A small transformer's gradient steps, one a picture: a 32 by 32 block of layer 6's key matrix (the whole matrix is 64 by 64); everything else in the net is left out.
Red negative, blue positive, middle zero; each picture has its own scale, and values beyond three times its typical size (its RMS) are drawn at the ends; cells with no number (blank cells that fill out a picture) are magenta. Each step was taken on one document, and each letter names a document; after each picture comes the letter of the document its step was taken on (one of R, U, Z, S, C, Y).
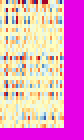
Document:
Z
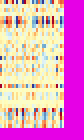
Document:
Z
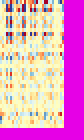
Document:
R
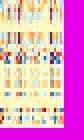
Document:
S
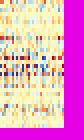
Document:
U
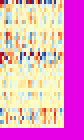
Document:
S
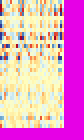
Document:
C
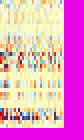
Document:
S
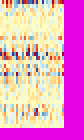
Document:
U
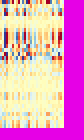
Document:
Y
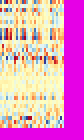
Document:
C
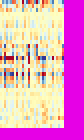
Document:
U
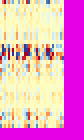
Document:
Y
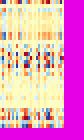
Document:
Y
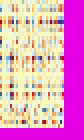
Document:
Z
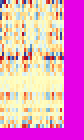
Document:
Y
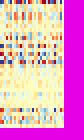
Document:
S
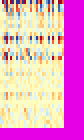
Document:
C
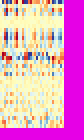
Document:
C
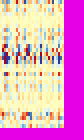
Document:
C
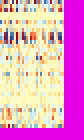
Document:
U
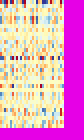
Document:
Z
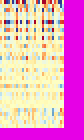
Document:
Z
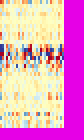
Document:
Y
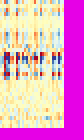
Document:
C
